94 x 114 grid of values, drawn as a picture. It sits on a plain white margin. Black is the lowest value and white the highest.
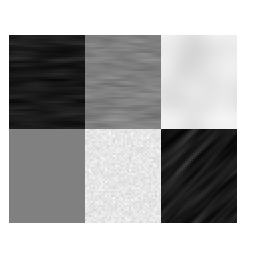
The table splits into 2 rows of 3 panels. Panel 1,1: very low, streaked across, faint in contrast. Panel 1,2: middling, streaked across, faint in contrast. Panel 1,3: very high, smooth, faint in contrast. Panel 2,1: middling, flat. Panel 2,2: very high, fine-grained, faint in contrast. Panel 2,3: very low, slanting up to the right, faint in contrast.
